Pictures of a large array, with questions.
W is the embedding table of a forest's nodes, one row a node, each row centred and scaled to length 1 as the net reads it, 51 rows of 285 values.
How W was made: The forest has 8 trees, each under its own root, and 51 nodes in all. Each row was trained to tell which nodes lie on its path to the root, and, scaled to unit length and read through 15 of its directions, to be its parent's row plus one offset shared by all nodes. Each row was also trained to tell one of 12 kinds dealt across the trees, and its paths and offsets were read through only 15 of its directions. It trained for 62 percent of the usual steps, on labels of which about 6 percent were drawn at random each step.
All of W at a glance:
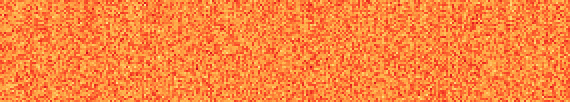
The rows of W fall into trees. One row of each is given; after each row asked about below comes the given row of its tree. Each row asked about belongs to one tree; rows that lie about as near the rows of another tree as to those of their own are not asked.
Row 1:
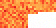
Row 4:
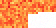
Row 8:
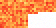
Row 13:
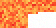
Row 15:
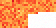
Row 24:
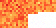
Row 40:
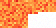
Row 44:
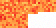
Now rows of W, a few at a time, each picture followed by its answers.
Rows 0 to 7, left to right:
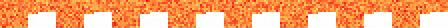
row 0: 4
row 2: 8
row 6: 44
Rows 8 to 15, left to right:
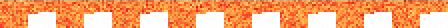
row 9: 13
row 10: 15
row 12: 44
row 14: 15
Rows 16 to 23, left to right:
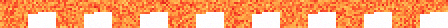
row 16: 40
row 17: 4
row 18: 8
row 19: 15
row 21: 4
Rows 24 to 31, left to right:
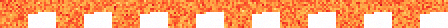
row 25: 8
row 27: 44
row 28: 40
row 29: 15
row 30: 1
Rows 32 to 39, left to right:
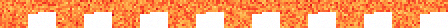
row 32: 8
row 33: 8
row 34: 8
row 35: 24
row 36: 40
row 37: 15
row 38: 44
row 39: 40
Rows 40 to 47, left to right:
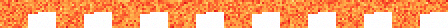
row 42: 13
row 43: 15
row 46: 8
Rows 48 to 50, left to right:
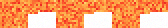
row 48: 15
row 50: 13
